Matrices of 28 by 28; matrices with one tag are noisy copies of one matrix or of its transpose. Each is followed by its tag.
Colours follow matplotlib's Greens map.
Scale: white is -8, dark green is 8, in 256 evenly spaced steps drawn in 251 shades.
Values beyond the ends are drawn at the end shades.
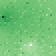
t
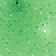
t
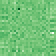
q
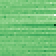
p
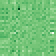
q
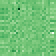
q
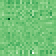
q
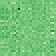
q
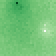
t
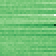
p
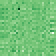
q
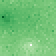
t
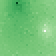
t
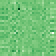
q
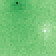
t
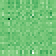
q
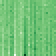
p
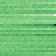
p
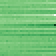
p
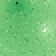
t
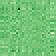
q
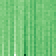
p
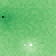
t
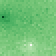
t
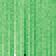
p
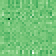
q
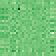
q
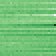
p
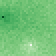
t
